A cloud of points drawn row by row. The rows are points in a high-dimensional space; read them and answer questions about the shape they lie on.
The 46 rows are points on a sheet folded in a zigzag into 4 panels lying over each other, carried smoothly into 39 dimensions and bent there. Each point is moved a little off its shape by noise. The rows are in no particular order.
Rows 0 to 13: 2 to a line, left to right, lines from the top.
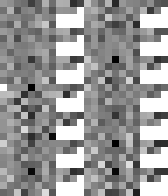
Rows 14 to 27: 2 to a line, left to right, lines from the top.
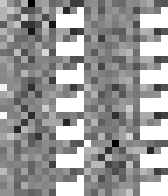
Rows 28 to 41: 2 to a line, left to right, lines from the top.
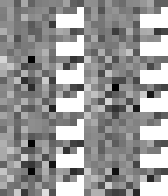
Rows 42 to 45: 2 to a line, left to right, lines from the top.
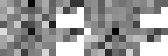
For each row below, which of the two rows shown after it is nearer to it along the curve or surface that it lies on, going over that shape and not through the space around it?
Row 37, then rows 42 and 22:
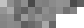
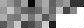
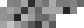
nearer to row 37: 22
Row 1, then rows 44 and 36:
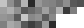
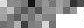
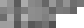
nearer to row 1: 36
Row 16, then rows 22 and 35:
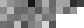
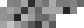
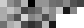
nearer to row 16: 35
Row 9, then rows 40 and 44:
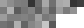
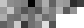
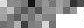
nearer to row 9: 40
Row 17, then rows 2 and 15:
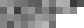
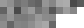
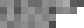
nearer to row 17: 2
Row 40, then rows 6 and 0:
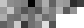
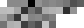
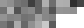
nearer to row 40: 0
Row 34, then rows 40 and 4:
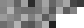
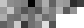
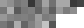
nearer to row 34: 40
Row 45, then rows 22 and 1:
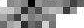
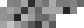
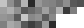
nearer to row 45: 22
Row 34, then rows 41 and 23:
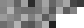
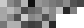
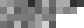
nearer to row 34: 41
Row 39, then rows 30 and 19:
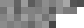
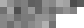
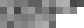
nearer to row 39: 19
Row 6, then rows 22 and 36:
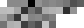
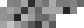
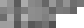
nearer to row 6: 22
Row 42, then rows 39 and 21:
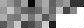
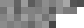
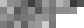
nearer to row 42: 39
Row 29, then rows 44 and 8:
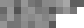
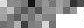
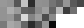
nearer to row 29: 44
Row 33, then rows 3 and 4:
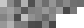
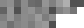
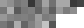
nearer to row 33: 3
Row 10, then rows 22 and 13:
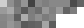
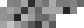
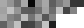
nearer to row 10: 22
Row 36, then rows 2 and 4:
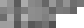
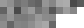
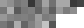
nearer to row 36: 2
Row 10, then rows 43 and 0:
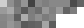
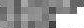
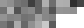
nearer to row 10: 43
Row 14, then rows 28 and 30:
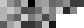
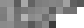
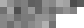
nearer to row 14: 28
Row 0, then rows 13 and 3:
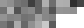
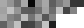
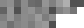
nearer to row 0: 3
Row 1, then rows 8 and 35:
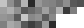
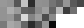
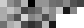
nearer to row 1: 35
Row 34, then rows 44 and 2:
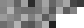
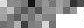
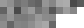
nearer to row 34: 2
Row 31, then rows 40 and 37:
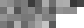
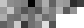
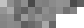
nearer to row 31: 40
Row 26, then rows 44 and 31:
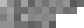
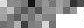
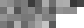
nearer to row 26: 44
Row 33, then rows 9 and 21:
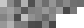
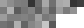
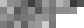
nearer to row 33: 21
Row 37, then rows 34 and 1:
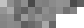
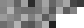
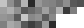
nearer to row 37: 1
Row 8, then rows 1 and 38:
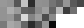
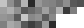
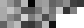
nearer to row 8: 38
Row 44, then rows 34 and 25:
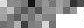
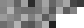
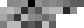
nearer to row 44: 25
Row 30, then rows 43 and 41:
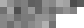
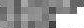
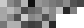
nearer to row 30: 43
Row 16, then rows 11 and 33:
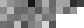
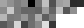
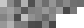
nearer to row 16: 11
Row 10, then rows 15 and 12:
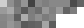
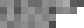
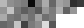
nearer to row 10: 15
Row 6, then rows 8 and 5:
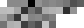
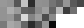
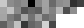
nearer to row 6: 5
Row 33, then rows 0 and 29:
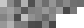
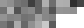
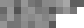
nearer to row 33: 29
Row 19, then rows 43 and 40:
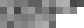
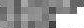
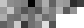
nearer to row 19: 43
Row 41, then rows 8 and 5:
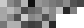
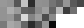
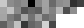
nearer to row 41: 5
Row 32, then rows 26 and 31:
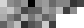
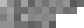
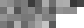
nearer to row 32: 31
